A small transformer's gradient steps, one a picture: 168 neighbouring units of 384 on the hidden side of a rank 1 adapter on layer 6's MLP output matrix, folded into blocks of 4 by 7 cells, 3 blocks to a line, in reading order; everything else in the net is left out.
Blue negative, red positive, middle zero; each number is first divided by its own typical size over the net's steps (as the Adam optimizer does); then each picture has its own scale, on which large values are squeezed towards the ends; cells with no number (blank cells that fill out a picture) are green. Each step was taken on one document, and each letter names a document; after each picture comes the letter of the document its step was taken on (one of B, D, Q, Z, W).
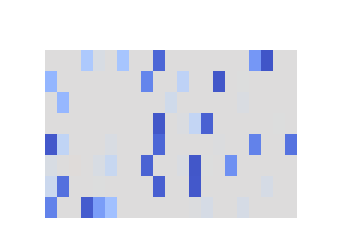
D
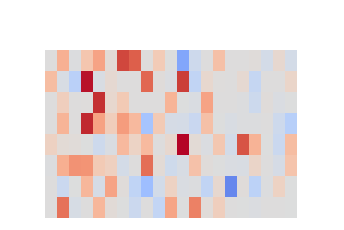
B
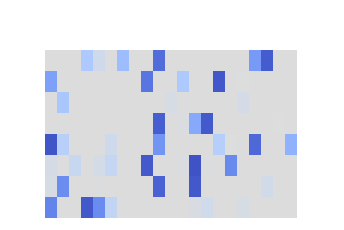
D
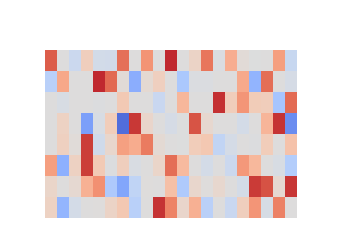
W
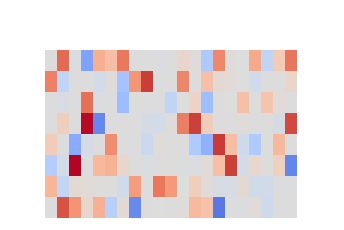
B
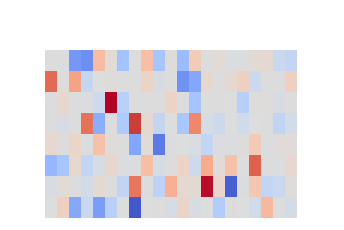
B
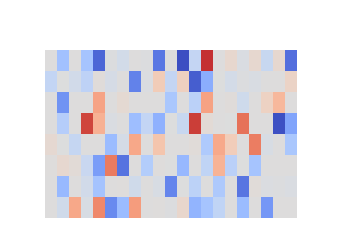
B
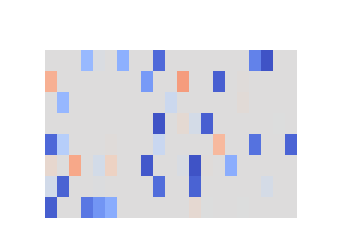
D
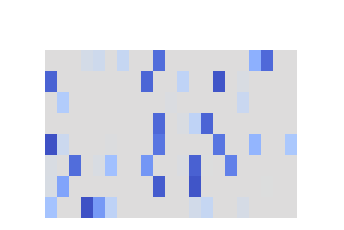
D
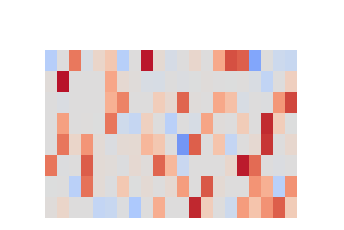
W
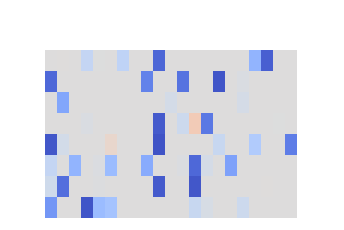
D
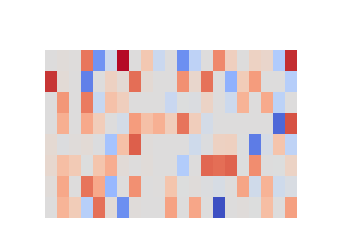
B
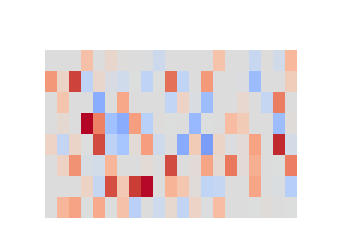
B
